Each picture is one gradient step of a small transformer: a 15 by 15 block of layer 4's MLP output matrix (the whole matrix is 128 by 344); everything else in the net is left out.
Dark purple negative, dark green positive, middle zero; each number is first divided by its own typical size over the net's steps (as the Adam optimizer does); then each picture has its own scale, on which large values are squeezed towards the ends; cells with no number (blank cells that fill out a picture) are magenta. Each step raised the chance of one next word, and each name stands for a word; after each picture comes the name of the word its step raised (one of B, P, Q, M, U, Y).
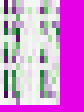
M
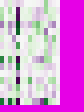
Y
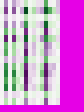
M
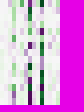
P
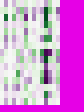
M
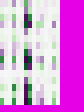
Y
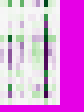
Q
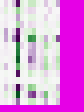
Q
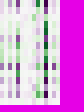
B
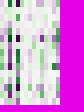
Q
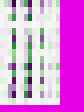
B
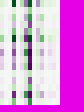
Q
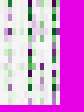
P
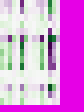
Q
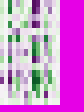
M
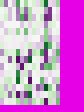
M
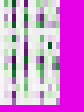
Y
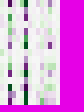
P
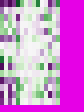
B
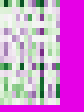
B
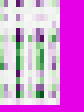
Q
